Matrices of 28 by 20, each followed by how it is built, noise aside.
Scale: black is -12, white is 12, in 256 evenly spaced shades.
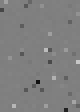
sparse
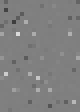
sparse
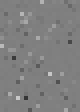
sparse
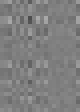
low rank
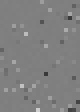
sparse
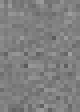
low rank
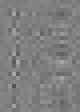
low rank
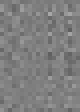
low rank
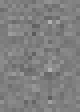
low rank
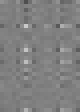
low rank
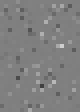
sparse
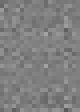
low rank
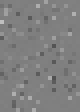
sparse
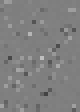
sparse
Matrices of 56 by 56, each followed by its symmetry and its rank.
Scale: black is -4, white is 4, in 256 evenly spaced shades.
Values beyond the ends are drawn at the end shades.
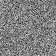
neither, full rank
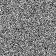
neither, full rank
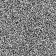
neither, full rank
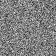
neither, full rank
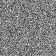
neither, full rank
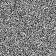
neither, full rank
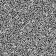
symmetric, full rank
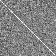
symmetric, full rank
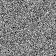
neither, full rank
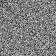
symmetric, full rank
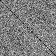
symmetric, full rank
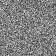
neither, full rank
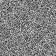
symmetric, full rank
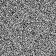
symmetric, full rank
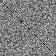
symmetric, full rank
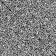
symmetric, full rank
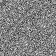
symmetric, full rank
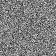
neither, full rank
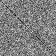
symmetric, full rank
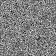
symmetric, full rank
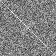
symmetric, full rank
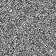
symmetric, full rank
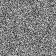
neither, full rank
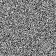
symmetric, full rank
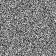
neither, full rank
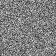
neither, full rank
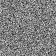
neither, full rank
